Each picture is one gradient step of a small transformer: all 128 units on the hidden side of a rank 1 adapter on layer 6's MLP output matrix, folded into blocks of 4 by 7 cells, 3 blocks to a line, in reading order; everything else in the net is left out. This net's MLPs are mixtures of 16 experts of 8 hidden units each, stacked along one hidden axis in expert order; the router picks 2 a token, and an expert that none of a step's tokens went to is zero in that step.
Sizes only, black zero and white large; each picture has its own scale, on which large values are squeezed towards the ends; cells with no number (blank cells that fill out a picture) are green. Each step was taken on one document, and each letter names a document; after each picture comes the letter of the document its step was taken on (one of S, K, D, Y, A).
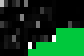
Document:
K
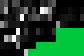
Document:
K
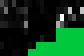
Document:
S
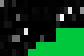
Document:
S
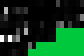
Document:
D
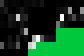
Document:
S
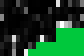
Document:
D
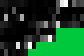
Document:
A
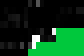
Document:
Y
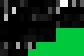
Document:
A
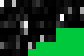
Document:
S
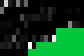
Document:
K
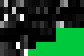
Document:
A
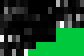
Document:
D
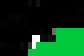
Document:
Y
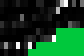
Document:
K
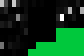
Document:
S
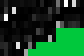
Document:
A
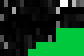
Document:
A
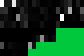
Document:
S
